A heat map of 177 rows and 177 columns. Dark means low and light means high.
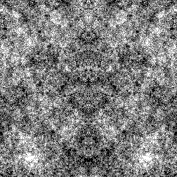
No row or column stands out. No overall slope runs across the table. No regular stripes run through it. It is mirror symmetric from left to right.
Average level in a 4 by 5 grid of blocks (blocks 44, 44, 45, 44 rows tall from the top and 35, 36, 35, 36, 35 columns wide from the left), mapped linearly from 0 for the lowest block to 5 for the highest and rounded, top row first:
4 4 3 4 4 / 5 2 1 2 5 / 2 3 2 3 2 / 5 3 0 3 5
